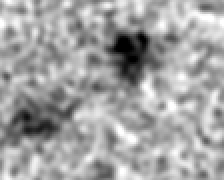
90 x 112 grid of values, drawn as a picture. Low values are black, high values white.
Odd rows or columns: none. Lone odd cells: none. Dips: two. Mirror symmetry: none.
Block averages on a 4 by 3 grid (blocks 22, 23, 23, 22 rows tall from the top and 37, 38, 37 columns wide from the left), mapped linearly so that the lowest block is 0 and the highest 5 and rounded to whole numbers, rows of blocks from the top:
525
304
045
444
